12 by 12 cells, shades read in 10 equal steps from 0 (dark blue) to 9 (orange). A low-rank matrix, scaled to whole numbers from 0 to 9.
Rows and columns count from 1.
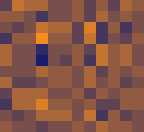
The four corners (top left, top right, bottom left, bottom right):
3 5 5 4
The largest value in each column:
6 7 6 9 6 6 5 8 7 5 6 5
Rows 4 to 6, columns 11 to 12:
3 5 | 6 4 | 6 4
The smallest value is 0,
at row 6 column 4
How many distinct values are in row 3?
7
